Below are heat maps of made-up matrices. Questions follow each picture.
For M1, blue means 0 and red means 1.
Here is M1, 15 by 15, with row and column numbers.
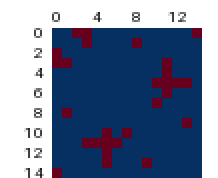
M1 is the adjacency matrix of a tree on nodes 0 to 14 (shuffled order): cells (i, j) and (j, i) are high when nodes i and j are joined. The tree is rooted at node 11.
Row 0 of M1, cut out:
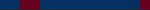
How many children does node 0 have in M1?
2
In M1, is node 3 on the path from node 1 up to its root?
yes
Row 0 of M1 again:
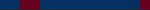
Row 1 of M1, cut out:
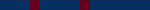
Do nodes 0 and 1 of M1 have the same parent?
yes
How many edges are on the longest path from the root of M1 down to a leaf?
3
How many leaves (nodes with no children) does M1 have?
8
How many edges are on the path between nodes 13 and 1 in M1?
4
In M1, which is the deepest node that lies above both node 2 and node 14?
0
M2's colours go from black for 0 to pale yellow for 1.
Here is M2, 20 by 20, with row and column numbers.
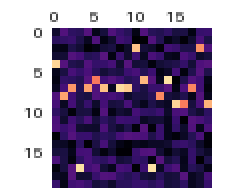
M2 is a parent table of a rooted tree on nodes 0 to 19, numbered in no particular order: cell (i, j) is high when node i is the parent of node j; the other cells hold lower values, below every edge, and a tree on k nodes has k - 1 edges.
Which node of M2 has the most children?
7
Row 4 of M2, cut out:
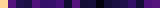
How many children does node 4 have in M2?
1
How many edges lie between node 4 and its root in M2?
1
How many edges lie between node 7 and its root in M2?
0
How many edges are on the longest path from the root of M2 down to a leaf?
2
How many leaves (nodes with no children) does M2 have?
13
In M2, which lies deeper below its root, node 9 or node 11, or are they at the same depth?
node 11
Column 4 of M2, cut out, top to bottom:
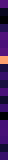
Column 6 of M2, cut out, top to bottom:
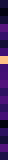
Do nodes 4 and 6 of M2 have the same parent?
yes
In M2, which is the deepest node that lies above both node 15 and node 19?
9
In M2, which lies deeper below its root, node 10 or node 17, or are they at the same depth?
node 10
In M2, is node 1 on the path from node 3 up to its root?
no
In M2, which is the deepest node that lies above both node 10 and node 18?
2
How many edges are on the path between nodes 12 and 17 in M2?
1
